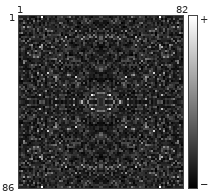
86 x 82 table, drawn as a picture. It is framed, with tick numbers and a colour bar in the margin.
Average level on the scale: 20%. Stripes: none. Mirror symmetry: left to right and top to bottom. Slope: none. Histogram: skewed, a long tail of high values. Odd rows or columns: none.
